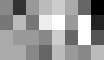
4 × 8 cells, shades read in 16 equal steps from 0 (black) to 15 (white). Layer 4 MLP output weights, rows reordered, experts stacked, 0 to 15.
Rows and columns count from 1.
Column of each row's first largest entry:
5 5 7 5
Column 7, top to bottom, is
6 15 15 8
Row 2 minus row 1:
-1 8 -2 3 3 -1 9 2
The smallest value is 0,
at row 1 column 8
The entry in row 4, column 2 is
10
